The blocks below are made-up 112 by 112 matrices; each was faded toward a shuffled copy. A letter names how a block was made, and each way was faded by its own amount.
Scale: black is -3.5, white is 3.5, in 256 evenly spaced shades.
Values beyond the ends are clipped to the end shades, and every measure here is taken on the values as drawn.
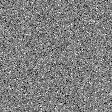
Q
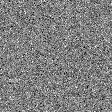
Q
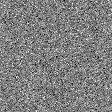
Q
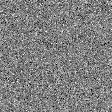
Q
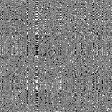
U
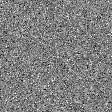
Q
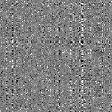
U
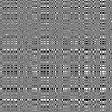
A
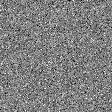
Q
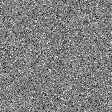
Q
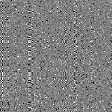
U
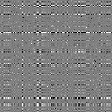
A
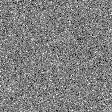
Q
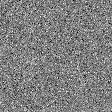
Q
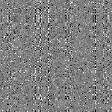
U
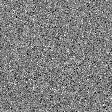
Q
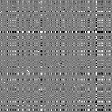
A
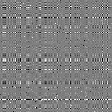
A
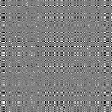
A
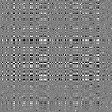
A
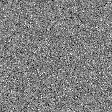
Q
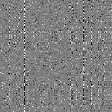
U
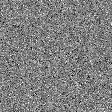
Q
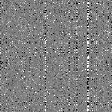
U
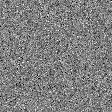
Q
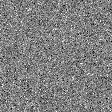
Q
